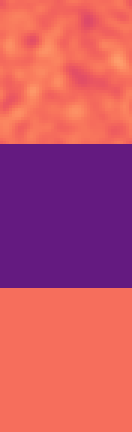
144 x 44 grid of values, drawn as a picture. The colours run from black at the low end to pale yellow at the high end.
It is made of 3 by 1 panels. Panel 1,1: high, blotchy, faint in contrast. Panel 2,1: low, flat. Panel 3,1: high, flat.
